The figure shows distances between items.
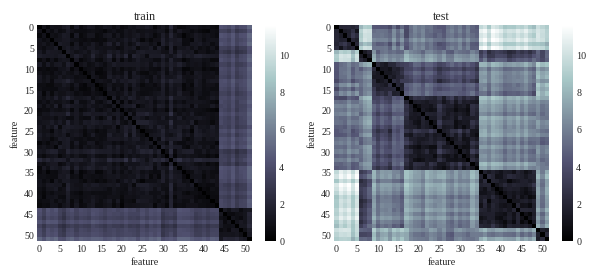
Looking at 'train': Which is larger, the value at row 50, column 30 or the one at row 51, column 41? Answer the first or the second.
the second
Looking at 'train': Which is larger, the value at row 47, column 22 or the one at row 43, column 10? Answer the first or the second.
the first
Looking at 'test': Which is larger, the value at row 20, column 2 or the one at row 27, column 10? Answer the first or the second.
the first
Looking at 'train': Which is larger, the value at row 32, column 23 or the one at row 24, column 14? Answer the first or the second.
the first
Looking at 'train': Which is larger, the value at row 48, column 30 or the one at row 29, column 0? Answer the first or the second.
the first
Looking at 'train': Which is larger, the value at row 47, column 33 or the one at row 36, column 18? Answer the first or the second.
the first
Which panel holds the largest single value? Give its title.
test
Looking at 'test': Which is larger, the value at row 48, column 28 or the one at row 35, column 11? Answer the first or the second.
the second
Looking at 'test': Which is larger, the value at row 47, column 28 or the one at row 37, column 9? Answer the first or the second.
the second
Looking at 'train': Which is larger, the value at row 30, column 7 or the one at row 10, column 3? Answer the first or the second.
the first
